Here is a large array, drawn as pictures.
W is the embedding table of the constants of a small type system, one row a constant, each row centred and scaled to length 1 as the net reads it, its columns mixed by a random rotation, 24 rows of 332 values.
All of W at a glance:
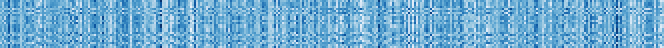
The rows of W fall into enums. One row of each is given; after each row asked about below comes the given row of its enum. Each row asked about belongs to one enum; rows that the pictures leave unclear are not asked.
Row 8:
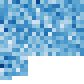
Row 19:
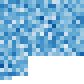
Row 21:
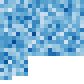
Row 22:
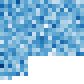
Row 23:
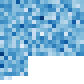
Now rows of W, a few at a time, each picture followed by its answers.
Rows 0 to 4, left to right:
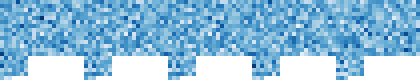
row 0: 23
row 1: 19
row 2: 19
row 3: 22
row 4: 21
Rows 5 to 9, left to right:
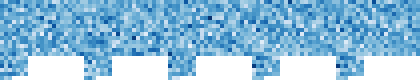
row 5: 19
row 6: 21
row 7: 23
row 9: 8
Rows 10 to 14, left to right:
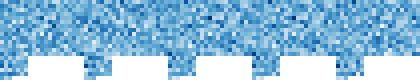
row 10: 19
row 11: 8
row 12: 23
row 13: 23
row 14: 22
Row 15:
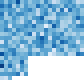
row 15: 22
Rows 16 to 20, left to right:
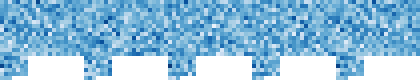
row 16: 8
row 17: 21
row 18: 22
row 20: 8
